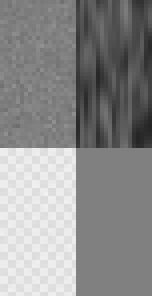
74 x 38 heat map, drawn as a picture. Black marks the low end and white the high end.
The table splits into 2 rows of 2 panels. Panel 1,1: middling, fine-grained, faint in contrast. Panel 1,2: low, streaked downward. Panel 2,1: very high, checkered, faint in contrast. Panel 2,2: middling, flat.
